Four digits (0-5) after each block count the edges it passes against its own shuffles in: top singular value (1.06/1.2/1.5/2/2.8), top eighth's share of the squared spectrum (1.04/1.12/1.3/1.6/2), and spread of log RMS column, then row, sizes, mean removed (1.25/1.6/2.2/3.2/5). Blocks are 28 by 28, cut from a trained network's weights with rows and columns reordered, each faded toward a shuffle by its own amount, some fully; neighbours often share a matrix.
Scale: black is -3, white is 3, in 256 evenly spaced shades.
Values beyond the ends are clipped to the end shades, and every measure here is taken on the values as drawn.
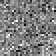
2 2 0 0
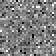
0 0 0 0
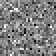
0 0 0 0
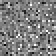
2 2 0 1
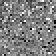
1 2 0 1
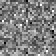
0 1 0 0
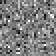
3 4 1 1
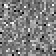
0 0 0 0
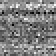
3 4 1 2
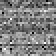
3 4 0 1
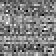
3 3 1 0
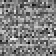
2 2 0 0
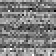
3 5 1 2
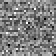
2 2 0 0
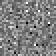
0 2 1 0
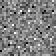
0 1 0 1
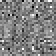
3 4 1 2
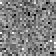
0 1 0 0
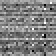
3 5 1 0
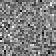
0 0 0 0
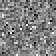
1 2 0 0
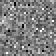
0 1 0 0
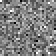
0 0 0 0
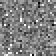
0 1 0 0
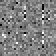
3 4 1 1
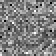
1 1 0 0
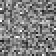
1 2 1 0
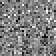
2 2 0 0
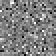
1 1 1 0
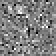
2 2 1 0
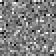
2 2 0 1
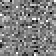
2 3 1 1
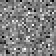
1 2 0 0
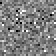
1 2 0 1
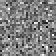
1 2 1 1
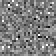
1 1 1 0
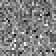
0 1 0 0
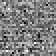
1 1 0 0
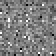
0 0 1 0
